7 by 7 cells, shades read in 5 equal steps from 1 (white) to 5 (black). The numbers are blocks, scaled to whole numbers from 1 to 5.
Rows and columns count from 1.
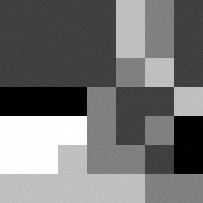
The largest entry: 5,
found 5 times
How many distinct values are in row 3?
3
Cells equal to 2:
10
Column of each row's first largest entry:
1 1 1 1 7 7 6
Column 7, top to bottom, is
4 4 4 2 5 5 3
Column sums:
21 21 22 23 20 22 27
